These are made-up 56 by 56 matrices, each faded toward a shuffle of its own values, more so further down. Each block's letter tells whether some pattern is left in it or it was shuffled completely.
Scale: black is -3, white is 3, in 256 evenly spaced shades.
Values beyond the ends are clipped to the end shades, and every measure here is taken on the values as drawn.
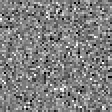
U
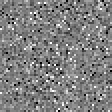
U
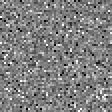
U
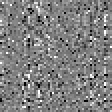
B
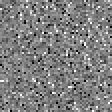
U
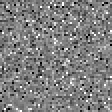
U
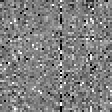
B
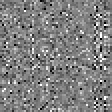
B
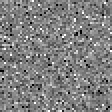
U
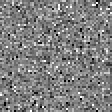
U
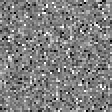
U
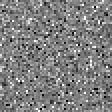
U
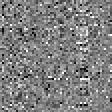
B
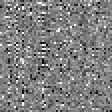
B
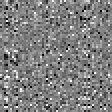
B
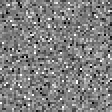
U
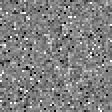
U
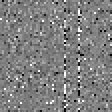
B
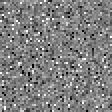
U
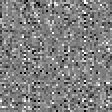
B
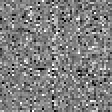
B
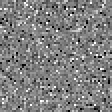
U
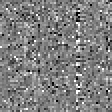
B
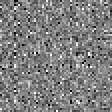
B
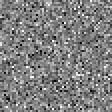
U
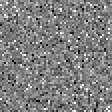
U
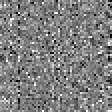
B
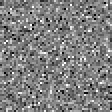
U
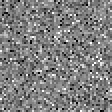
U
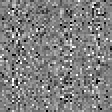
B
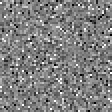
U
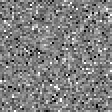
U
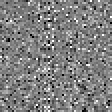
B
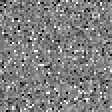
U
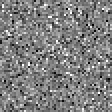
U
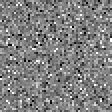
U
